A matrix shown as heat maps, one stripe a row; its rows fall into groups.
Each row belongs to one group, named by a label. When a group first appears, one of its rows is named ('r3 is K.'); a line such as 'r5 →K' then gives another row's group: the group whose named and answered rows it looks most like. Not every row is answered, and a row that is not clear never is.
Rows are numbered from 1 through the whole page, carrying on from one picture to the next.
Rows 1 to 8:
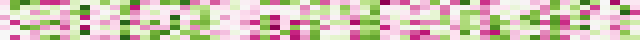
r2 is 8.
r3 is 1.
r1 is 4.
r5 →1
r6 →4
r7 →1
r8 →1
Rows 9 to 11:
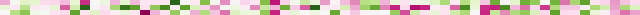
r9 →4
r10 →1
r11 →4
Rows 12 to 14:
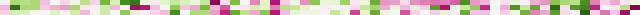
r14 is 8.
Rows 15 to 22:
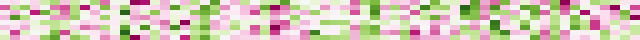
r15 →1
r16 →4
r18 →4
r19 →8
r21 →1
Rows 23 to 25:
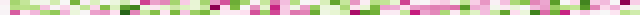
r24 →8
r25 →1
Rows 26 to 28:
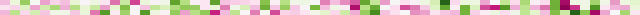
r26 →4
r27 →1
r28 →8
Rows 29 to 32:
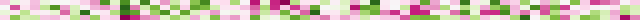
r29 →8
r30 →1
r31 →1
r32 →4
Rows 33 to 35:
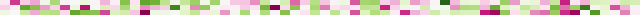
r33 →1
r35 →1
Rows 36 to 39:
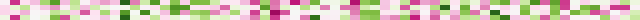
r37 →4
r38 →8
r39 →1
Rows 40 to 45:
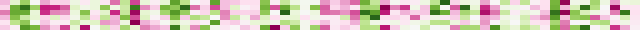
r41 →4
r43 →8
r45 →4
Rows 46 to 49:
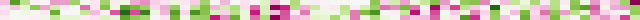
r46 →4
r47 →8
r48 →8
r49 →8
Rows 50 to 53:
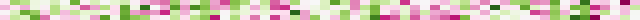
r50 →8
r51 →8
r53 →8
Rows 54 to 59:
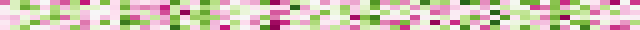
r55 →8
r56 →8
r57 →1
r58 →8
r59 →4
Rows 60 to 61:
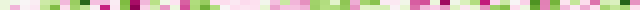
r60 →1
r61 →1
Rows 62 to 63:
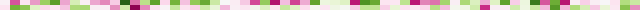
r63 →4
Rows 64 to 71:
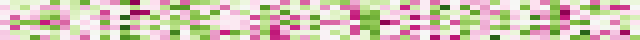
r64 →8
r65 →4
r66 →1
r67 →1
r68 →4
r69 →1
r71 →8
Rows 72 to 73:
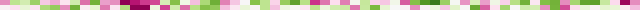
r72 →4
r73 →1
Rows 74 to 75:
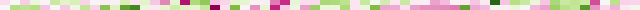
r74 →8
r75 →8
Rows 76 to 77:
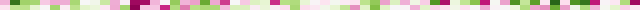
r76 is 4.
